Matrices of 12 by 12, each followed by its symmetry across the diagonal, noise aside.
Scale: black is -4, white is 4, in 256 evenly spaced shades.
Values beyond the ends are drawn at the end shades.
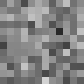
neither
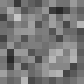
symmetric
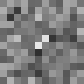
symmetric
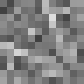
symmetric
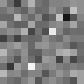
neither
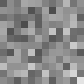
symmetric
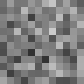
antisymmetric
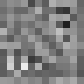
antisymmetric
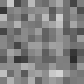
antisymmetric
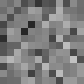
symmetric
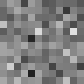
antisymmetric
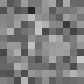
neither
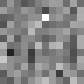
neither
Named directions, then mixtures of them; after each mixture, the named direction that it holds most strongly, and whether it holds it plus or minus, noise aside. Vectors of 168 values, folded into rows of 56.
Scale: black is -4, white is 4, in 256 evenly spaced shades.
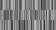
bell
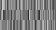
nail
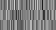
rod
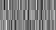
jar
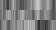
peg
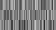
bell, plus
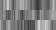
peg, minus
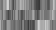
peg, minus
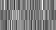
rod, minus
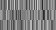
rod, plus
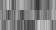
peg, minus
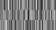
jar, plus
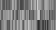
peg, plus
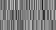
rod, plus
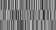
rod, plus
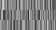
nail, plus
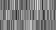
rod, plus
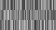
bell, minus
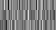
jar, minus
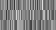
rod, minus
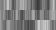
peg, minus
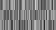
bell, plus
